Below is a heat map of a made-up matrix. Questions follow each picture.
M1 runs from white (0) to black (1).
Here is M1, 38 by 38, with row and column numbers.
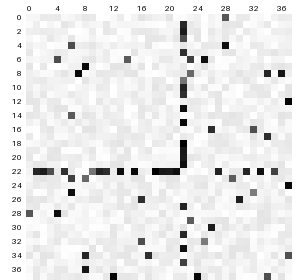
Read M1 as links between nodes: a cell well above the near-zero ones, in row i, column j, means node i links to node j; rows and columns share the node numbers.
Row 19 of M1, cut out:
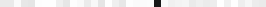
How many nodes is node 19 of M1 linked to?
1
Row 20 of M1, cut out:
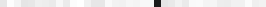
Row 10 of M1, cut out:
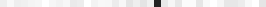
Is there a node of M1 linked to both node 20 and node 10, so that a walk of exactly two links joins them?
yes
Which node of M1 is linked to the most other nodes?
node 22
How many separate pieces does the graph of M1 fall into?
2
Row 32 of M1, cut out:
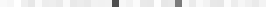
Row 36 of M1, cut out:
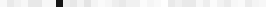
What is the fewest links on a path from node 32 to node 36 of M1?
5
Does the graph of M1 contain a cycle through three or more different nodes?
no
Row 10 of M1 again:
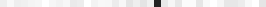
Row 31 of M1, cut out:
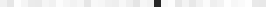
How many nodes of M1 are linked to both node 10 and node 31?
1
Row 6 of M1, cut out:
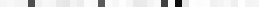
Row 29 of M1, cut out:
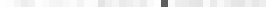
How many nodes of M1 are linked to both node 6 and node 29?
1
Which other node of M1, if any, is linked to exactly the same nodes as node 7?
node 36
